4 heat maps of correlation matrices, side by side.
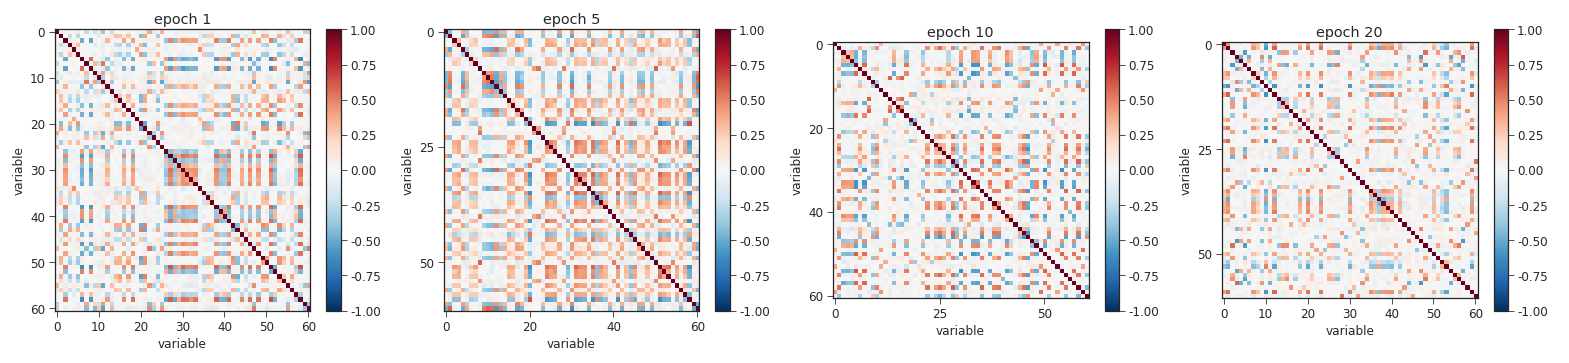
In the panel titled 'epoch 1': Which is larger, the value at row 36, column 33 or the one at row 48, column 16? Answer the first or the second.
the second
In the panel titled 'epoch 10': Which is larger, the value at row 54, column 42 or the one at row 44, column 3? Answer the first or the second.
the second
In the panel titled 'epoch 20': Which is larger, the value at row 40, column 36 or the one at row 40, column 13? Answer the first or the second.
the first
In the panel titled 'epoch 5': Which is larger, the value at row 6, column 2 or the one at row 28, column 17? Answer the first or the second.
the first
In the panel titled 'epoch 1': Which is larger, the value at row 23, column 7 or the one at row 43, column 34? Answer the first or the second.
the first
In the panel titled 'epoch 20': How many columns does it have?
61
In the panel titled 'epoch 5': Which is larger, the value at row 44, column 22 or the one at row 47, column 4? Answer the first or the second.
the second
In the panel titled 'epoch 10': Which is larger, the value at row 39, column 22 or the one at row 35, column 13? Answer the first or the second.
the first
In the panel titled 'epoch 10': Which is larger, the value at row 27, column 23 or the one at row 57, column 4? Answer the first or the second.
the first
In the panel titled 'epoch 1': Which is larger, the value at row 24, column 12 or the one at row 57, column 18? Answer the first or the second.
the first
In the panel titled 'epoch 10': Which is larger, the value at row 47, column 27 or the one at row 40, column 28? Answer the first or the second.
the first
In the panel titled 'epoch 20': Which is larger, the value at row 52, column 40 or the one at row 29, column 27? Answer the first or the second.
the second
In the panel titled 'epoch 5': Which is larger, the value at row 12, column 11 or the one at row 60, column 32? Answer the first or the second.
the second
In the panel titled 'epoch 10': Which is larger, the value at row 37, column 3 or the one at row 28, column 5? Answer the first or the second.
the first
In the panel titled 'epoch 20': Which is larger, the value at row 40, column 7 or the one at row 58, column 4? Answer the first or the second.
the first
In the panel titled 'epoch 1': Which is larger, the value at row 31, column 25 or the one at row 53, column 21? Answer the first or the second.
the second
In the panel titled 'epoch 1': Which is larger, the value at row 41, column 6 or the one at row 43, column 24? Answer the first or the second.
the second
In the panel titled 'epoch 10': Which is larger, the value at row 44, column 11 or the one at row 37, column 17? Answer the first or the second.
the first
